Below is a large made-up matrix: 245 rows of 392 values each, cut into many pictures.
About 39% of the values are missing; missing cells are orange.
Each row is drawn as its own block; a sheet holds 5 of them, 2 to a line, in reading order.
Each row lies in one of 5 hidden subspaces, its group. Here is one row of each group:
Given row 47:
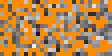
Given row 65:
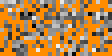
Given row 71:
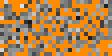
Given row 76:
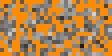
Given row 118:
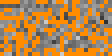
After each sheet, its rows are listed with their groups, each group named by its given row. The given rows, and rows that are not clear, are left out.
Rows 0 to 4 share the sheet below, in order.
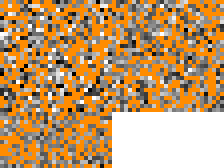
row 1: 118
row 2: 76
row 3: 47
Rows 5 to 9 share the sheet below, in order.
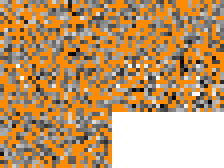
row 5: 76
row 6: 65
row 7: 47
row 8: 76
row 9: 76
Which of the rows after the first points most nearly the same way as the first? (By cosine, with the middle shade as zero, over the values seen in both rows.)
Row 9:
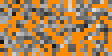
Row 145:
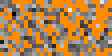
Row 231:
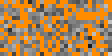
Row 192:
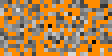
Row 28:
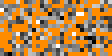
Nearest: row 145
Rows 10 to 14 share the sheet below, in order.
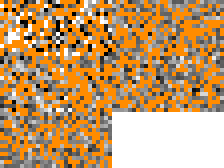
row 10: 65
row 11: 76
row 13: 76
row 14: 76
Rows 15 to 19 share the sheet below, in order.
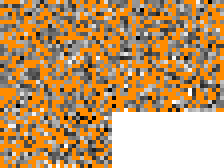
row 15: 118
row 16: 65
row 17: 47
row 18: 76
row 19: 47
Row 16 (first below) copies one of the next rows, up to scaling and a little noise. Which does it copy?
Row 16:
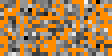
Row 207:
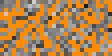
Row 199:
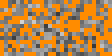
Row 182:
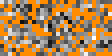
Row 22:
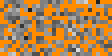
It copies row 22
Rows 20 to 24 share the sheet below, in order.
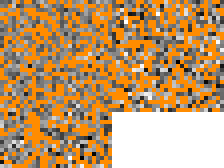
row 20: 47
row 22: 65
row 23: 65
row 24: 76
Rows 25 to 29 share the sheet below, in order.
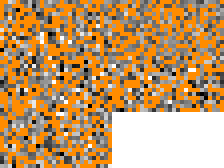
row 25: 71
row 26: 76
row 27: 118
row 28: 47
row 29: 118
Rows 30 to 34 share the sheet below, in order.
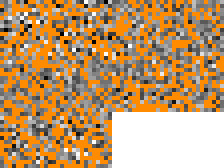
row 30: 47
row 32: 118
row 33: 65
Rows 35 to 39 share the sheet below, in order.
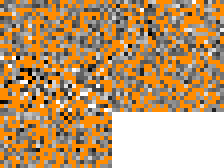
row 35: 76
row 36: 47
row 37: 65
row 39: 47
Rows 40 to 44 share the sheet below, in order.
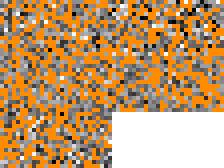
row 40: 76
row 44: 65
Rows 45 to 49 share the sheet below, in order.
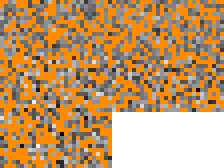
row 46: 47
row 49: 118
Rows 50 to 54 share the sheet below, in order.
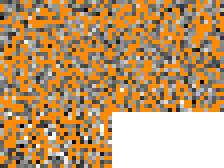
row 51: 65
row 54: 118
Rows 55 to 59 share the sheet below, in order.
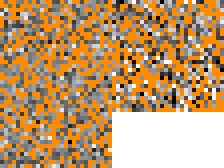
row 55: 76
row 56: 118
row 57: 118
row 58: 76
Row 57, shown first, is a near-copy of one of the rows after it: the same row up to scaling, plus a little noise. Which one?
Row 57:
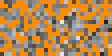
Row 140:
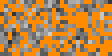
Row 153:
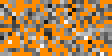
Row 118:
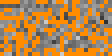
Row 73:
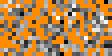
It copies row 118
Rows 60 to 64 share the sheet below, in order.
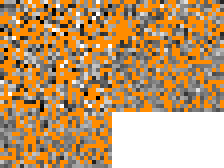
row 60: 71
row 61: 118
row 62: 118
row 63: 71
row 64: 65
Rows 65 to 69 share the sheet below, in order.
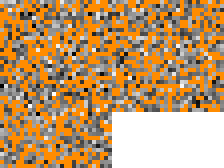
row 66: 65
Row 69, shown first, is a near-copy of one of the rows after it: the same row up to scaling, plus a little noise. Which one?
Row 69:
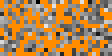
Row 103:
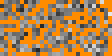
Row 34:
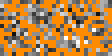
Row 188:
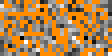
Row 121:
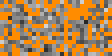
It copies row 121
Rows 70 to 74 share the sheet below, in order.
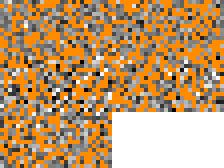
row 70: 118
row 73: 118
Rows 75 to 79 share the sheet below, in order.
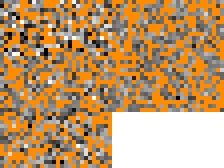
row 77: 76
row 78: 65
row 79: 118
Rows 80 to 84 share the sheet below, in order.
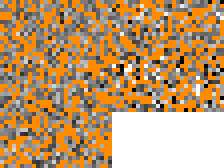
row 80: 118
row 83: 76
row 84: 65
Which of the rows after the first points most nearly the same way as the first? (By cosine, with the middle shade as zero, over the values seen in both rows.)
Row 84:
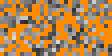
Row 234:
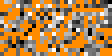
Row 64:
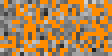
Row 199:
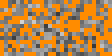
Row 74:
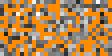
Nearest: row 64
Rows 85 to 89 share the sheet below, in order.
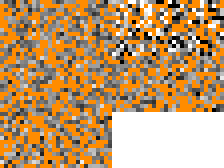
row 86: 47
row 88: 118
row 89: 71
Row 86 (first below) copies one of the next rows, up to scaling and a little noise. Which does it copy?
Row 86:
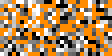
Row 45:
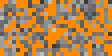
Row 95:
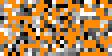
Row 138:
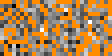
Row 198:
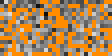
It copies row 95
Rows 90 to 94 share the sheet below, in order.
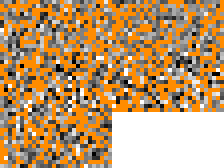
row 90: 47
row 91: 76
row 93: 76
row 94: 76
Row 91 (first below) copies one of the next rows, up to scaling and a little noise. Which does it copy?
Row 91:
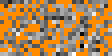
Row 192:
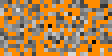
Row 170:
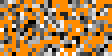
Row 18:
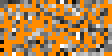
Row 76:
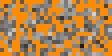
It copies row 76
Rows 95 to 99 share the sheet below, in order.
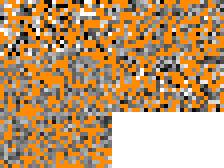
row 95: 47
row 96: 76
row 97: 47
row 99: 71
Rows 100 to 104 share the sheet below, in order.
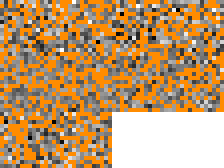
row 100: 118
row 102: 76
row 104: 71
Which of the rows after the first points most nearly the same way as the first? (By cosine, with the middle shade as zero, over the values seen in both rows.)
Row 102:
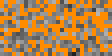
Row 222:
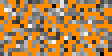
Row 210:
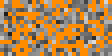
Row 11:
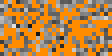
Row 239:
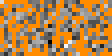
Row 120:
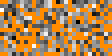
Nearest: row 120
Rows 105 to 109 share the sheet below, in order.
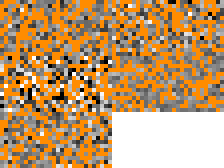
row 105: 71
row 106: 47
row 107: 76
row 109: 71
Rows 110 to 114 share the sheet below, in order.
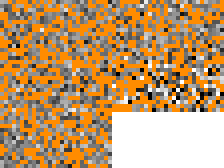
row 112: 76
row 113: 47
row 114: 76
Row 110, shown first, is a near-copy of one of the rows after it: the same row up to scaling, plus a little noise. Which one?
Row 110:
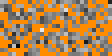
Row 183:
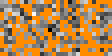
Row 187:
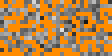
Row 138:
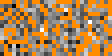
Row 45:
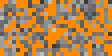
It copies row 138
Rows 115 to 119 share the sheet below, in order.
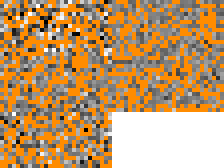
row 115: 118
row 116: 76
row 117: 76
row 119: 71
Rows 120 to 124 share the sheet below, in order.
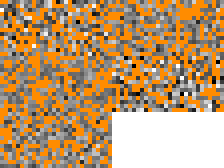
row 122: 118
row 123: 71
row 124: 76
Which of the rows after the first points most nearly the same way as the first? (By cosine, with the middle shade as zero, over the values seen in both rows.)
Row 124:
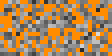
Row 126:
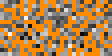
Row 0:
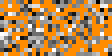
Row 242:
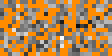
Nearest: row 0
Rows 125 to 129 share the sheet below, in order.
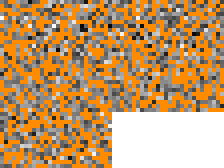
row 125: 47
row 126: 76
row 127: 71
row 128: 47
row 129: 76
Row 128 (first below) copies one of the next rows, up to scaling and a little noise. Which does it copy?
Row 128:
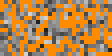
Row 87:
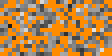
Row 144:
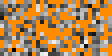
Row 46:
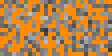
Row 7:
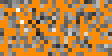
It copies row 46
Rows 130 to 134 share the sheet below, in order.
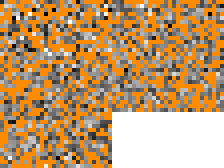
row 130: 118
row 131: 65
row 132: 118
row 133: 76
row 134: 65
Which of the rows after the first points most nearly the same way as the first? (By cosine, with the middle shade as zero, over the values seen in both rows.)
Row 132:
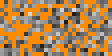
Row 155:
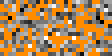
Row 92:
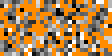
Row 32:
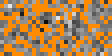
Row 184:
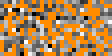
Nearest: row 184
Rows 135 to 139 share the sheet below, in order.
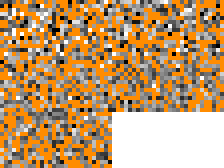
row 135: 118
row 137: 71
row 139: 65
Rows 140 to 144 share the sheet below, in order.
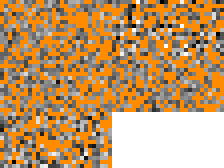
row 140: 118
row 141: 76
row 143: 118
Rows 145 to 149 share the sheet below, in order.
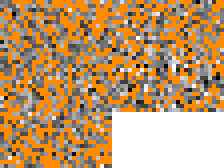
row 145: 76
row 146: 65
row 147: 76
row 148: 118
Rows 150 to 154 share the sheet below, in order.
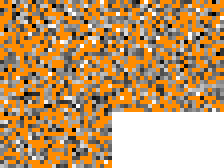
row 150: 76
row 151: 65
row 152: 65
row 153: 118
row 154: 71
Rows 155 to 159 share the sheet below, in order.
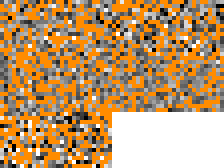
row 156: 71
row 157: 76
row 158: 71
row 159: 65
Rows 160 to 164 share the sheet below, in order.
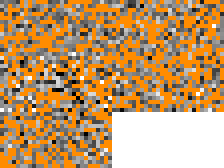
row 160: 76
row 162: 71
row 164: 47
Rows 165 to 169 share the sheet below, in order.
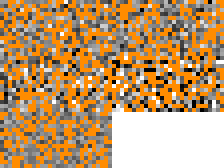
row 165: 76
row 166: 65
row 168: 71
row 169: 47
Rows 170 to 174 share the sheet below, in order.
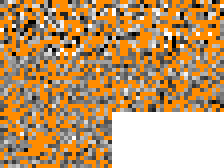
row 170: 76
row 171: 76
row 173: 65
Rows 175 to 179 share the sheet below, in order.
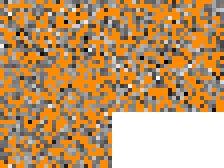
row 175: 118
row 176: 118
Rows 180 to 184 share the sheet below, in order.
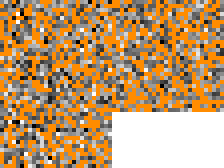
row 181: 65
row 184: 71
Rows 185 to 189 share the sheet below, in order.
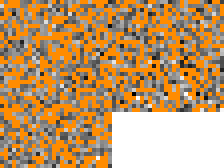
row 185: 118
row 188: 71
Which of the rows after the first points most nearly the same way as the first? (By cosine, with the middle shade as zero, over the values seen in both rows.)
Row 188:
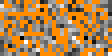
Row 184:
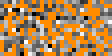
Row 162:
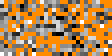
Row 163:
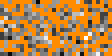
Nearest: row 184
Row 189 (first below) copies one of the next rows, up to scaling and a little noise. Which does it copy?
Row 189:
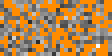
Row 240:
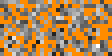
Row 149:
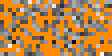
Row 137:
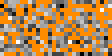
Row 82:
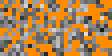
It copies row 240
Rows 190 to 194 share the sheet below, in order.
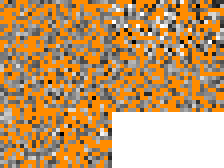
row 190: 118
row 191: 118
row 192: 76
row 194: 118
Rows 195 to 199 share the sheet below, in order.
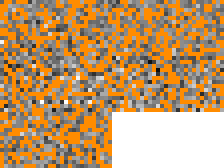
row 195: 71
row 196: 118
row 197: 47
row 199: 65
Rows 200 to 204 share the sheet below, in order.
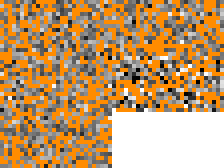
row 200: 118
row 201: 65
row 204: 65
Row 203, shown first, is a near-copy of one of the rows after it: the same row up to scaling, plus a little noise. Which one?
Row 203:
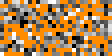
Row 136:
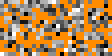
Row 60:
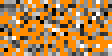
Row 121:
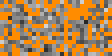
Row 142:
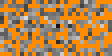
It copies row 136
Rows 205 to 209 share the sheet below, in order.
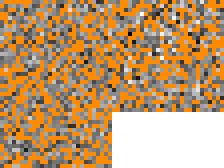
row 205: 71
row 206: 118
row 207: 65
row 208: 76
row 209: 65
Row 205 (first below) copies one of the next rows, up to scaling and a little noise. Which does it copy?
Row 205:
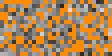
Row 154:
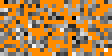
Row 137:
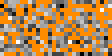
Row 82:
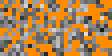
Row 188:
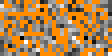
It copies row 137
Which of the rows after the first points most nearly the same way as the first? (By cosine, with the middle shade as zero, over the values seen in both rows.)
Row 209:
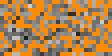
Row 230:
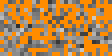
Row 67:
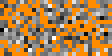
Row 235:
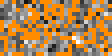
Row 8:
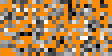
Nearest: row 8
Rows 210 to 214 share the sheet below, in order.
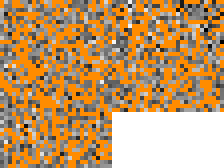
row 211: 76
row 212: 65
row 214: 76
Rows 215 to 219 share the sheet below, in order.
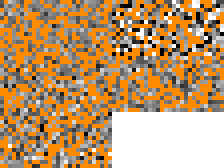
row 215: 118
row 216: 47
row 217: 76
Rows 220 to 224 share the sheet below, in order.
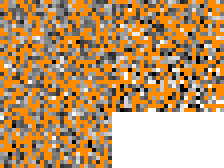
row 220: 71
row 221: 47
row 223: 65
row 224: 118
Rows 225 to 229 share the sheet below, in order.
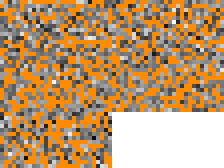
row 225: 47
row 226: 118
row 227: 118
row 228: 76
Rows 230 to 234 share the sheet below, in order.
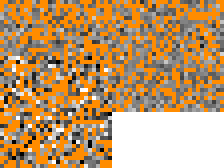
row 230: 76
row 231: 47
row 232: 76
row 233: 71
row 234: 118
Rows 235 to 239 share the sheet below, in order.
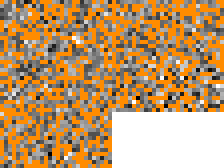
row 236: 118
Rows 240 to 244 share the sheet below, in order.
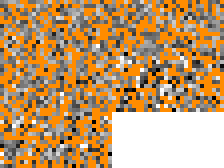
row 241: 76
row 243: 118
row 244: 76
